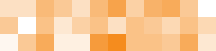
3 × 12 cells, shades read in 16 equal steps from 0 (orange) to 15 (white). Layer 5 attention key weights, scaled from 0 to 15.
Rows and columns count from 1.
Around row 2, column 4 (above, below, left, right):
8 13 7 9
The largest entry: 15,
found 2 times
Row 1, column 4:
8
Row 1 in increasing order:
3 4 5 6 6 8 8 9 11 11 11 15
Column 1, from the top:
11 8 14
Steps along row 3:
down down up same down down up same up down up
